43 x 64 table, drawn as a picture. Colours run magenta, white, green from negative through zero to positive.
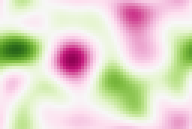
On average the colour sits 50% of the way up the scale. The values follow a bell shape. No single row or column stands out from its neighbours. The ninth with the highest average is the middle left. The halves do not mirror each other.
